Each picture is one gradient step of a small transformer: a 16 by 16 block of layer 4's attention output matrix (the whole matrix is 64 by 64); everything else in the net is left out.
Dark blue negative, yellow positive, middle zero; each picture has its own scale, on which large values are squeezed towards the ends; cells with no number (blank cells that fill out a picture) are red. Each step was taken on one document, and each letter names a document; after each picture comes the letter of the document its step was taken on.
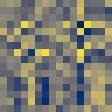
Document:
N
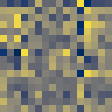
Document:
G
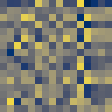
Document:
G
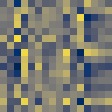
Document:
G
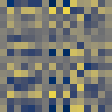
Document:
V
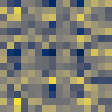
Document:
G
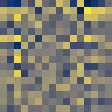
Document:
G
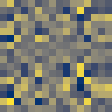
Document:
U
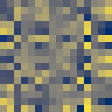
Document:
U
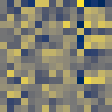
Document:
N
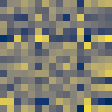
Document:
U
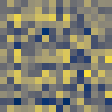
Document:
N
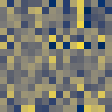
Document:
V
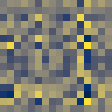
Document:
U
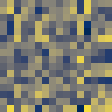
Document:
U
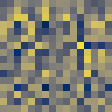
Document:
N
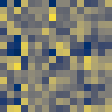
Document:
G
